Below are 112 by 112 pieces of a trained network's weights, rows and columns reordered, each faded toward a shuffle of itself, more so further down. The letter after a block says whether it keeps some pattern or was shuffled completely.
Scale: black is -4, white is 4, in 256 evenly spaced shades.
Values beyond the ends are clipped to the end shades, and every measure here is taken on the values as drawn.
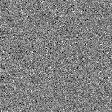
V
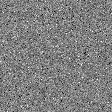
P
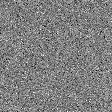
P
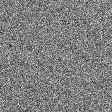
V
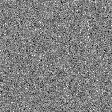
V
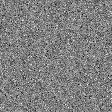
P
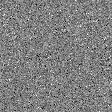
P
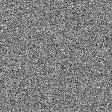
P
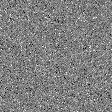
P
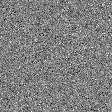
P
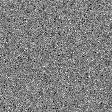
P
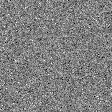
P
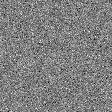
P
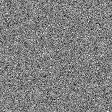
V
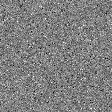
V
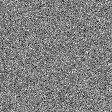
P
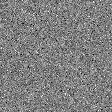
V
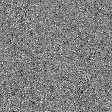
V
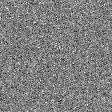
P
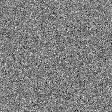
V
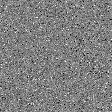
V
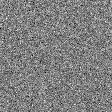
P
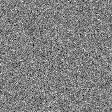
P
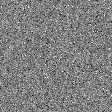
P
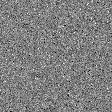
P
